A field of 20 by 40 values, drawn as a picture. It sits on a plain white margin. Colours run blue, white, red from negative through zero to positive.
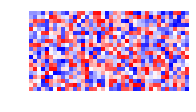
Slope: none. Odd rows or columns: none. Average level on the scale: 50%. Grain: fine. Mirror symmetry: none. Stripes: none. Histogram: flat.
